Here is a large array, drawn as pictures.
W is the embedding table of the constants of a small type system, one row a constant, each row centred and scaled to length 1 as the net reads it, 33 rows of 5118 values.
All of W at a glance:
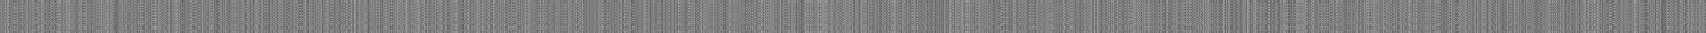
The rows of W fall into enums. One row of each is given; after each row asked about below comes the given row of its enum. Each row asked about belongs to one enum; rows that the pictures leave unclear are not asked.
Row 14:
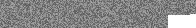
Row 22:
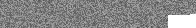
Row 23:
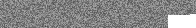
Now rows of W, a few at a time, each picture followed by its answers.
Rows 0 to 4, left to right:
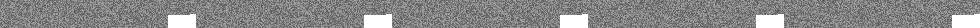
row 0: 14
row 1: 14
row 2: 14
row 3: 23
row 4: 22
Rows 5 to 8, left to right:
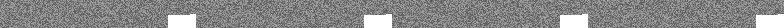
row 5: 14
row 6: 23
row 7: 22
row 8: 23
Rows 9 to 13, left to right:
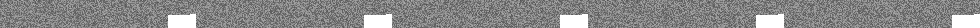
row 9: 22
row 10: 14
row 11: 23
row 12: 22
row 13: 14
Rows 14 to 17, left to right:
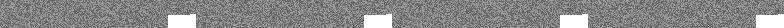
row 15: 22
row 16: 14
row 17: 23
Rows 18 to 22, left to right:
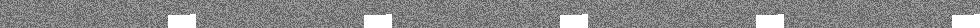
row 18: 22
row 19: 14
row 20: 22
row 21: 23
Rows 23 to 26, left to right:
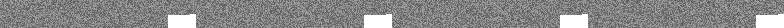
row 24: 14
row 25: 14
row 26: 22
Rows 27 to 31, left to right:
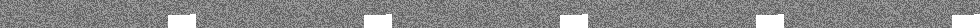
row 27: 22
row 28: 14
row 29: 22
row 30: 23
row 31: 14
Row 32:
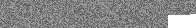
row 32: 14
